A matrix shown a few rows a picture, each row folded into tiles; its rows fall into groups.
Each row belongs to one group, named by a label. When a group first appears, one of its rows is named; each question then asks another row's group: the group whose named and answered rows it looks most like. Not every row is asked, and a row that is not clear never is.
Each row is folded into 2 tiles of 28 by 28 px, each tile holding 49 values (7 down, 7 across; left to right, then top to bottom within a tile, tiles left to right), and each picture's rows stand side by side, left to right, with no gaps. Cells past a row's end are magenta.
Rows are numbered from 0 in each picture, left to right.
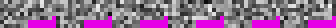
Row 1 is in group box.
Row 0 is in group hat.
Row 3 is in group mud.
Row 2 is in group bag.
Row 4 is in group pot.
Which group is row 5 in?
hat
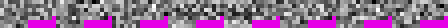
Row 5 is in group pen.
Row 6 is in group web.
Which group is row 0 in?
pot
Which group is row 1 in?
mud
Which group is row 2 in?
box
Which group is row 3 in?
pot
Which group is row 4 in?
pot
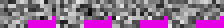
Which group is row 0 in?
hat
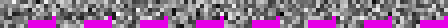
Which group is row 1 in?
pot
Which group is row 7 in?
pot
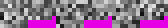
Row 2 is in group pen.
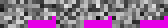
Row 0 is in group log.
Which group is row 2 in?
pen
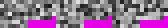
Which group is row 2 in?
log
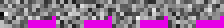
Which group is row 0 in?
web
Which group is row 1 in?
log
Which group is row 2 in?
mud
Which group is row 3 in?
box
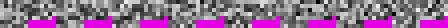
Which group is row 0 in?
bag
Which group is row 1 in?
bag
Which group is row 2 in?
bag
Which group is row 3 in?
log
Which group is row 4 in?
bag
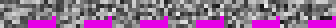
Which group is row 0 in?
pen
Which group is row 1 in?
log
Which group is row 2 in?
pot
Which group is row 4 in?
hat
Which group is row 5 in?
bag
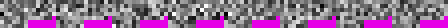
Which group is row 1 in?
log
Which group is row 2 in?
bag
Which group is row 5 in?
log
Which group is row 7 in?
pot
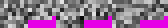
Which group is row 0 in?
pot
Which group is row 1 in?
pen
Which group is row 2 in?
pen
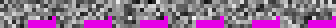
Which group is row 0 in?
log
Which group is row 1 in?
log
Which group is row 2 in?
mud
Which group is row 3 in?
mud
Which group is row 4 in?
hat
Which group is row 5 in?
pot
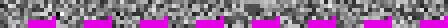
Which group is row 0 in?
hat
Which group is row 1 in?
web
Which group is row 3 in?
log
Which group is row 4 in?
bag
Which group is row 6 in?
log
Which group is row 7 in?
pot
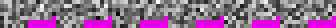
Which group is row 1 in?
hat
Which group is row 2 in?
box
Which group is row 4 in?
hat
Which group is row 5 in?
hat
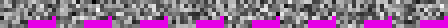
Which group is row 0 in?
pen
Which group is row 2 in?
pen
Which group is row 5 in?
bag
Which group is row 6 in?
pot
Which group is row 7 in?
mud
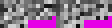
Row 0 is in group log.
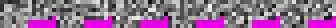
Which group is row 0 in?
log
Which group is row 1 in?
hat
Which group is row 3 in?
box
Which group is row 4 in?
mud
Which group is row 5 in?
mud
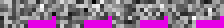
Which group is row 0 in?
box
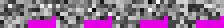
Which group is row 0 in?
hat
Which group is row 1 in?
pen
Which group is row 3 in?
bag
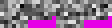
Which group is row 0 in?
bag
